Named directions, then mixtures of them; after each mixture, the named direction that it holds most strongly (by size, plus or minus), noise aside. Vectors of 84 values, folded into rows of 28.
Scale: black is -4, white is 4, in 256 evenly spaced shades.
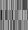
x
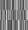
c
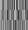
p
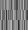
c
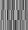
p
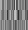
p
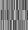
p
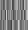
c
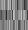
x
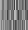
p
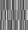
c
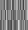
c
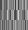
p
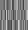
c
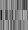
x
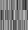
x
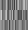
x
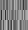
c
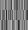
c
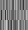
c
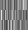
x
